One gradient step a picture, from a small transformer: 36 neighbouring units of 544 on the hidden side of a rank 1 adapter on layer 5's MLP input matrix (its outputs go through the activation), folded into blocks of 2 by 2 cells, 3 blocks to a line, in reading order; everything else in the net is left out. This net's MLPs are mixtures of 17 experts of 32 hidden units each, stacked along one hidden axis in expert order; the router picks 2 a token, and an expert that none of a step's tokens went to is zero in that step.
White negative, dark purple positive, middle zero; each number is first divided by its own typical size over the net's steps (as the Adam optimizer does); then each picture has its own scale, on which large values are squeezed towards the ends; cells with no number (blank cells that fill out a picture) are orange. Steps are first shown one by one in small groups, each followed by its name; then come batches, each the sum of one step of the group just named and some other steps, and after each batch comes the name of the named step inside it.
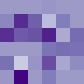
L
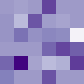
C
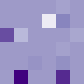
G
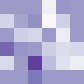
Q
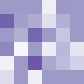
Q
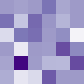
C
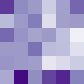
G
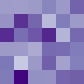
L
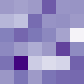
C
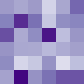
L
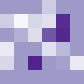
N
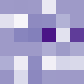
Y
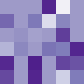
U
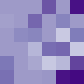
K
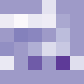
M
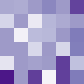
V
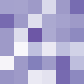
V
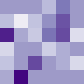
N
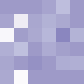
N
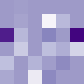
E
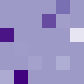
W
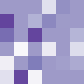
W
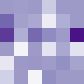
E
